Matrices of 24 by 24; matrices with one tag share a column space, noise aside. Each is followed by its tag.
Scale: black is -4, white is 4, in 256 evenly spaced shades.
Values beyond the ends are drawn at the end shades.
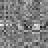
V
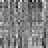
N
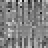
N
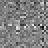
V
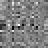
V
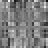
N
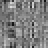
N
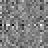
V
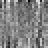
N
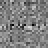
V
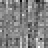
N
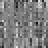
N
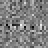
V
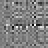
V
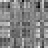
N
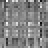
N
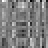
N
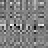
V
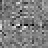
V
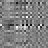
V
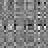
V
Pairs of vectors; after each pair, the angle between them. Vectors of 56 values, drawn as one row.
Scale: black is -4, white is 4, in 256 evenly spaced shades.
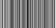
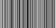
nearly parallel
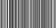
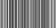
nearly parallel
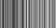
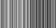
partly opposed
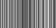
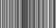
nearly parallel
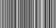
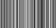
nearly opposite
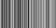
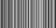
partly aligned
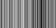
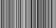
partly aligned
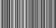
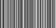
partly opposed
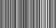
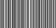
partly aligned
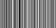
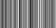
partly aligned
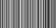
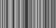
partly aligned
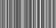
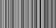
nearly opposite
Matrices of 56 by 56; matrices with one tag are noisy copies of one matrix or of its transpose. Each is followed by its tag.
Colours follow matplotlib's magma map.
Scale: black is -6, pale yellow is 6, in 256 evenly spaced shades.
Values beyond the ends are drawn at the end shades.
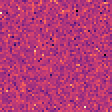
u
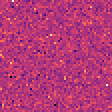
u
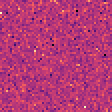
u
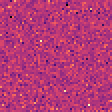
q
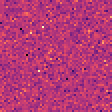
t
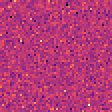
q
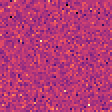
q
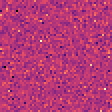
q
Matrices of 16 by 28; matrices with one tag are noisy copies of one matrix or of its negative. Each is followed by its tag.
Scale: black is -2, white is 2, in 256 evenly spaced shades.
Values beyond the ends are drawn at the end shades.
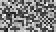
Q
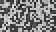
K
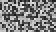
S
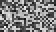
Q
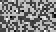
S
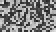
K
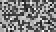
S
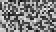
S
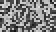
K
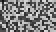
S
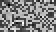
Q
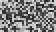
Q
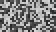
K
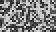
K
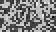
K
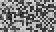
Q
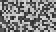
S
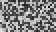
S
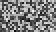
S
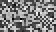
Q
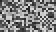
Q
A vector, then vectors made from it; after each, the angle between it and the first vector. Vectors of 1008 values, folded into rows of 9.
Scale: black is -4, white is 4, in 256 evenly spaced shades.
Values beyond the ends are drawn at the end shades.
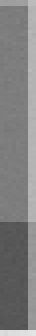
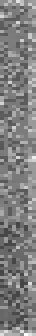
partly aligned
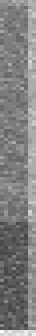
nearly parallel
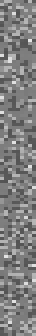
orthogonal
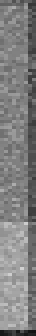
nearly opposite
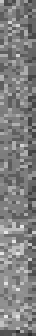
partly opposed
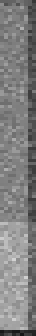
nearly opposite
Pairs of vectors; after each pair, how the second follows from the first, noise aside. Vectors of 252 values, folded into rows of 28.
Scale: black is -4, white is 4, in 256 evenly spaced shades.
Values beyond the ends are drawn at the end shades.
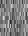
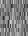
negated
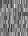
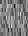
sign-scrambled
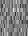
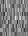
wrapped around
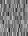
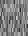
wrapped around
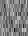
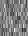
negated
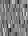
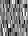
scaled up
